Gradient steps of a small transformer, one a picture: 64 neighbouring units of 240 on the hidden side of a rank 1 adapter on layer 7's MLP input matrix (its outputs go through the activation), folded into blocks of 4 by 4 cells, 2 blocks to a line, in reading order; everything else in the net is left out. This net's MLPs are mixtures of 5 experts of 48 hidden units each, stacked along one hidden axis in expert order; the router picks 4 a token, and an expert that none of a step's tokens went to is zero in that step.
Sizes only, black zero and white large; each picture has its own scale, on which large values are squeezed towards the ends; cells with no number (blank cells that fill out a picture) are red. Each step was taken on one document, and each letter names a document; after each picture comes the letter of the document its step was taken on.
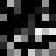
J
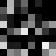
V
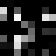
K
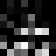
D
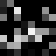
K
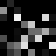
K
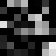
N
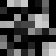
N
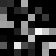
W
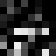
D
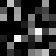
J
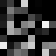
V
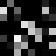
K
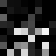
D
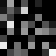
V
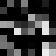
N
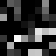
J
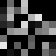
V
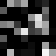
N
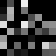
V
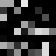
W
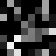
J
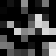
N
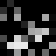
K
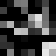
N
